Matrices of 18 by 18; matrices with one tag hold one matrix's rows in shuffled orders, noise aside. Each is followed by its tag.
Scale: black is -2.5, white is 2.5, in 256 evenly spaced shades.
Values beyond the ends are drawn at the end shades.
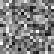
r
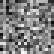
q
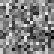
r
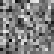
q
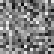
r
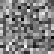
r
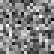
r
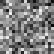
r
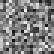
r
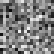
q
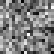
r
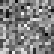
q
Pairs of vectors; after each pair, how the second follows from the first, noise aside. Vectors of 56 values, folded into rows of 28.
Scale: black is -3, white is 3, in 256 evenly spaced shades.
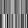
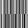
shuffled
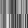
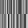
sign-scrambled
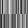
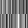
reversed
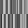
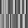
reversed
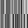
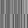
shrunk
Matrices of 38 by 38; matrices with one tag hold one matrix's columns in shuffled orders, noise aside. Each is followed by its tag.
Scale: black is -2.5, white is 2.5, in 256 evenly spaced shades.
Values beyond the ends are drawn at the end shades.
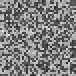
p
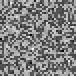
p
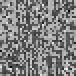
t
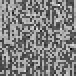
t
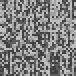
t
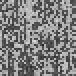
t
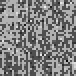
t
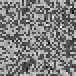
p
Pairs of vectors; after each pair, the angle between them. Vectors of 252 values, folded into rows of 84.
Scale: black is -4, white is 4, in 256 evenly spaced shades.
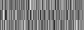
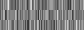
partly aligned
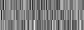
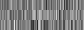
orthogonal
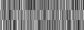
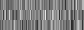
partly opposed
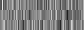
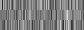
nearly opposite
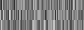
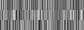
orthogonal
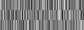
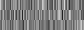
nearly parallel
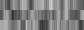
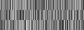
orthogonal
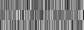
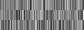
nearly opposite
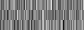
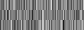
nearly parallel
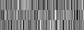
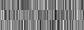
nearly opposite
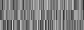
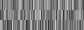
nearly parallel
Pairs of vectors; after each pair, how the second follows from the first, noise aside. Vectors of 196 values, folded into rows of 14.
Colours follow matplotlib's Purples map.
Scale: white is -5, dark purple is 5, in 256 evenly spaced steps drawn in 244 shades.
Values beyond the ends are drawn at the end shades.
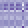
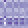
reversed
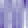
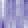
reversed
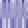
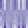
reversed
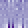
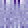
reversed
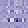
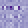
reversed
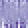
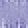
shrunk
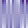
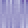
shrunk
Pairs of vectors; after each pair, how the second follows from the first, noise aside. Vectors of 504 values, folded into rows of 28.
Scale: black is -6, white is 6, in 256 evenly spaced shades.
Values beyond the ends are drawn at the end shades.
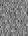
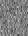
sign-scrambled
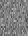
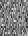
scaled up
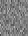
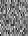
scaled up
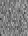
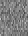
sign-scrambled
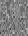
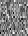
scaled up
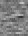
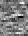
scaled up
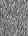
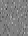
partly zeroed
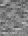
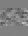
partly zeroed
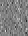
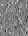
sign-scrambled
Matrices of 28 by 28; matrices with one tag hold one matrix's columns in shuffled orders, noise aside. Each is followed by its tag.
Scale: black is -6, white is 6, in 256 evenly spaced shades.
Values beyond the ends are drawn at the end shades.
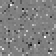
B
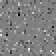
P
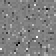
B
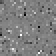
P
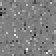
P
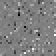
P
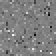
P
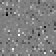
P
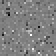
P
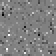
P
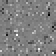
P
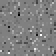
P
